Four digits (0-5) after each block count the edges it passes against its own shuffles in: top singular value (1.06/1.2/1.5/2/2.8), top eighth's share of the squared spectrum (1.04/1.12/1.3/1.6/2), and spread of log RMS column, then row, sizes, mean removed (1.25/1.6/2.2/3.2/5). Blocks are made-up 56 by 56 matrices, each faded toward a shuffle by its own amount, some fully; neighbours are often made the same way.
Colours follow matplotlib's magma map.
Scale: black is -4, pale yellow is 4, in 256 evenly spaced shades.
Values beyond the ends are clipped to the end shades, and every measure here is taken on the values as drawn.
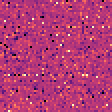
2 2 0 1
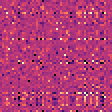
4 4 2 3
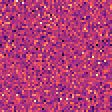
1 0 0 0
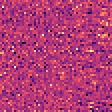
3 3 1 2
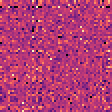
4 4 2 2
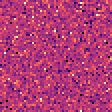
0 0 0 0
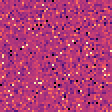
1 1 0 0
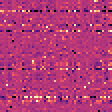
4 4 1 2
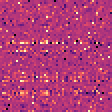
4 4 1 2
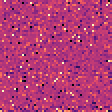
2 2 0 1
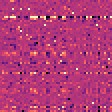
4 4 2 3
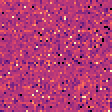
2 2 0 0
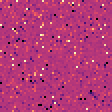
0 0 0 0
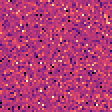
1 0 0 0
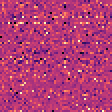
3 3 1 2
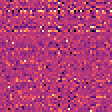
4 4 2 3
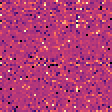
3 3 1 2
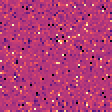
2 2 0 0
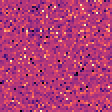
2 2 0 1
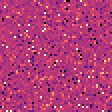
0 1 0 0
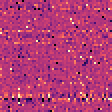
4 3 1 2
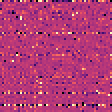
5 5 2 3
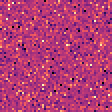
0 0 0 0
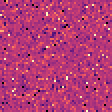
0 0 0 0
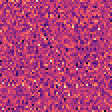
3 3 1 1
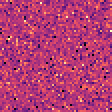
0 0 0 0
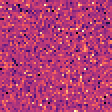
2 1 0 0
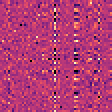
5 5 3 2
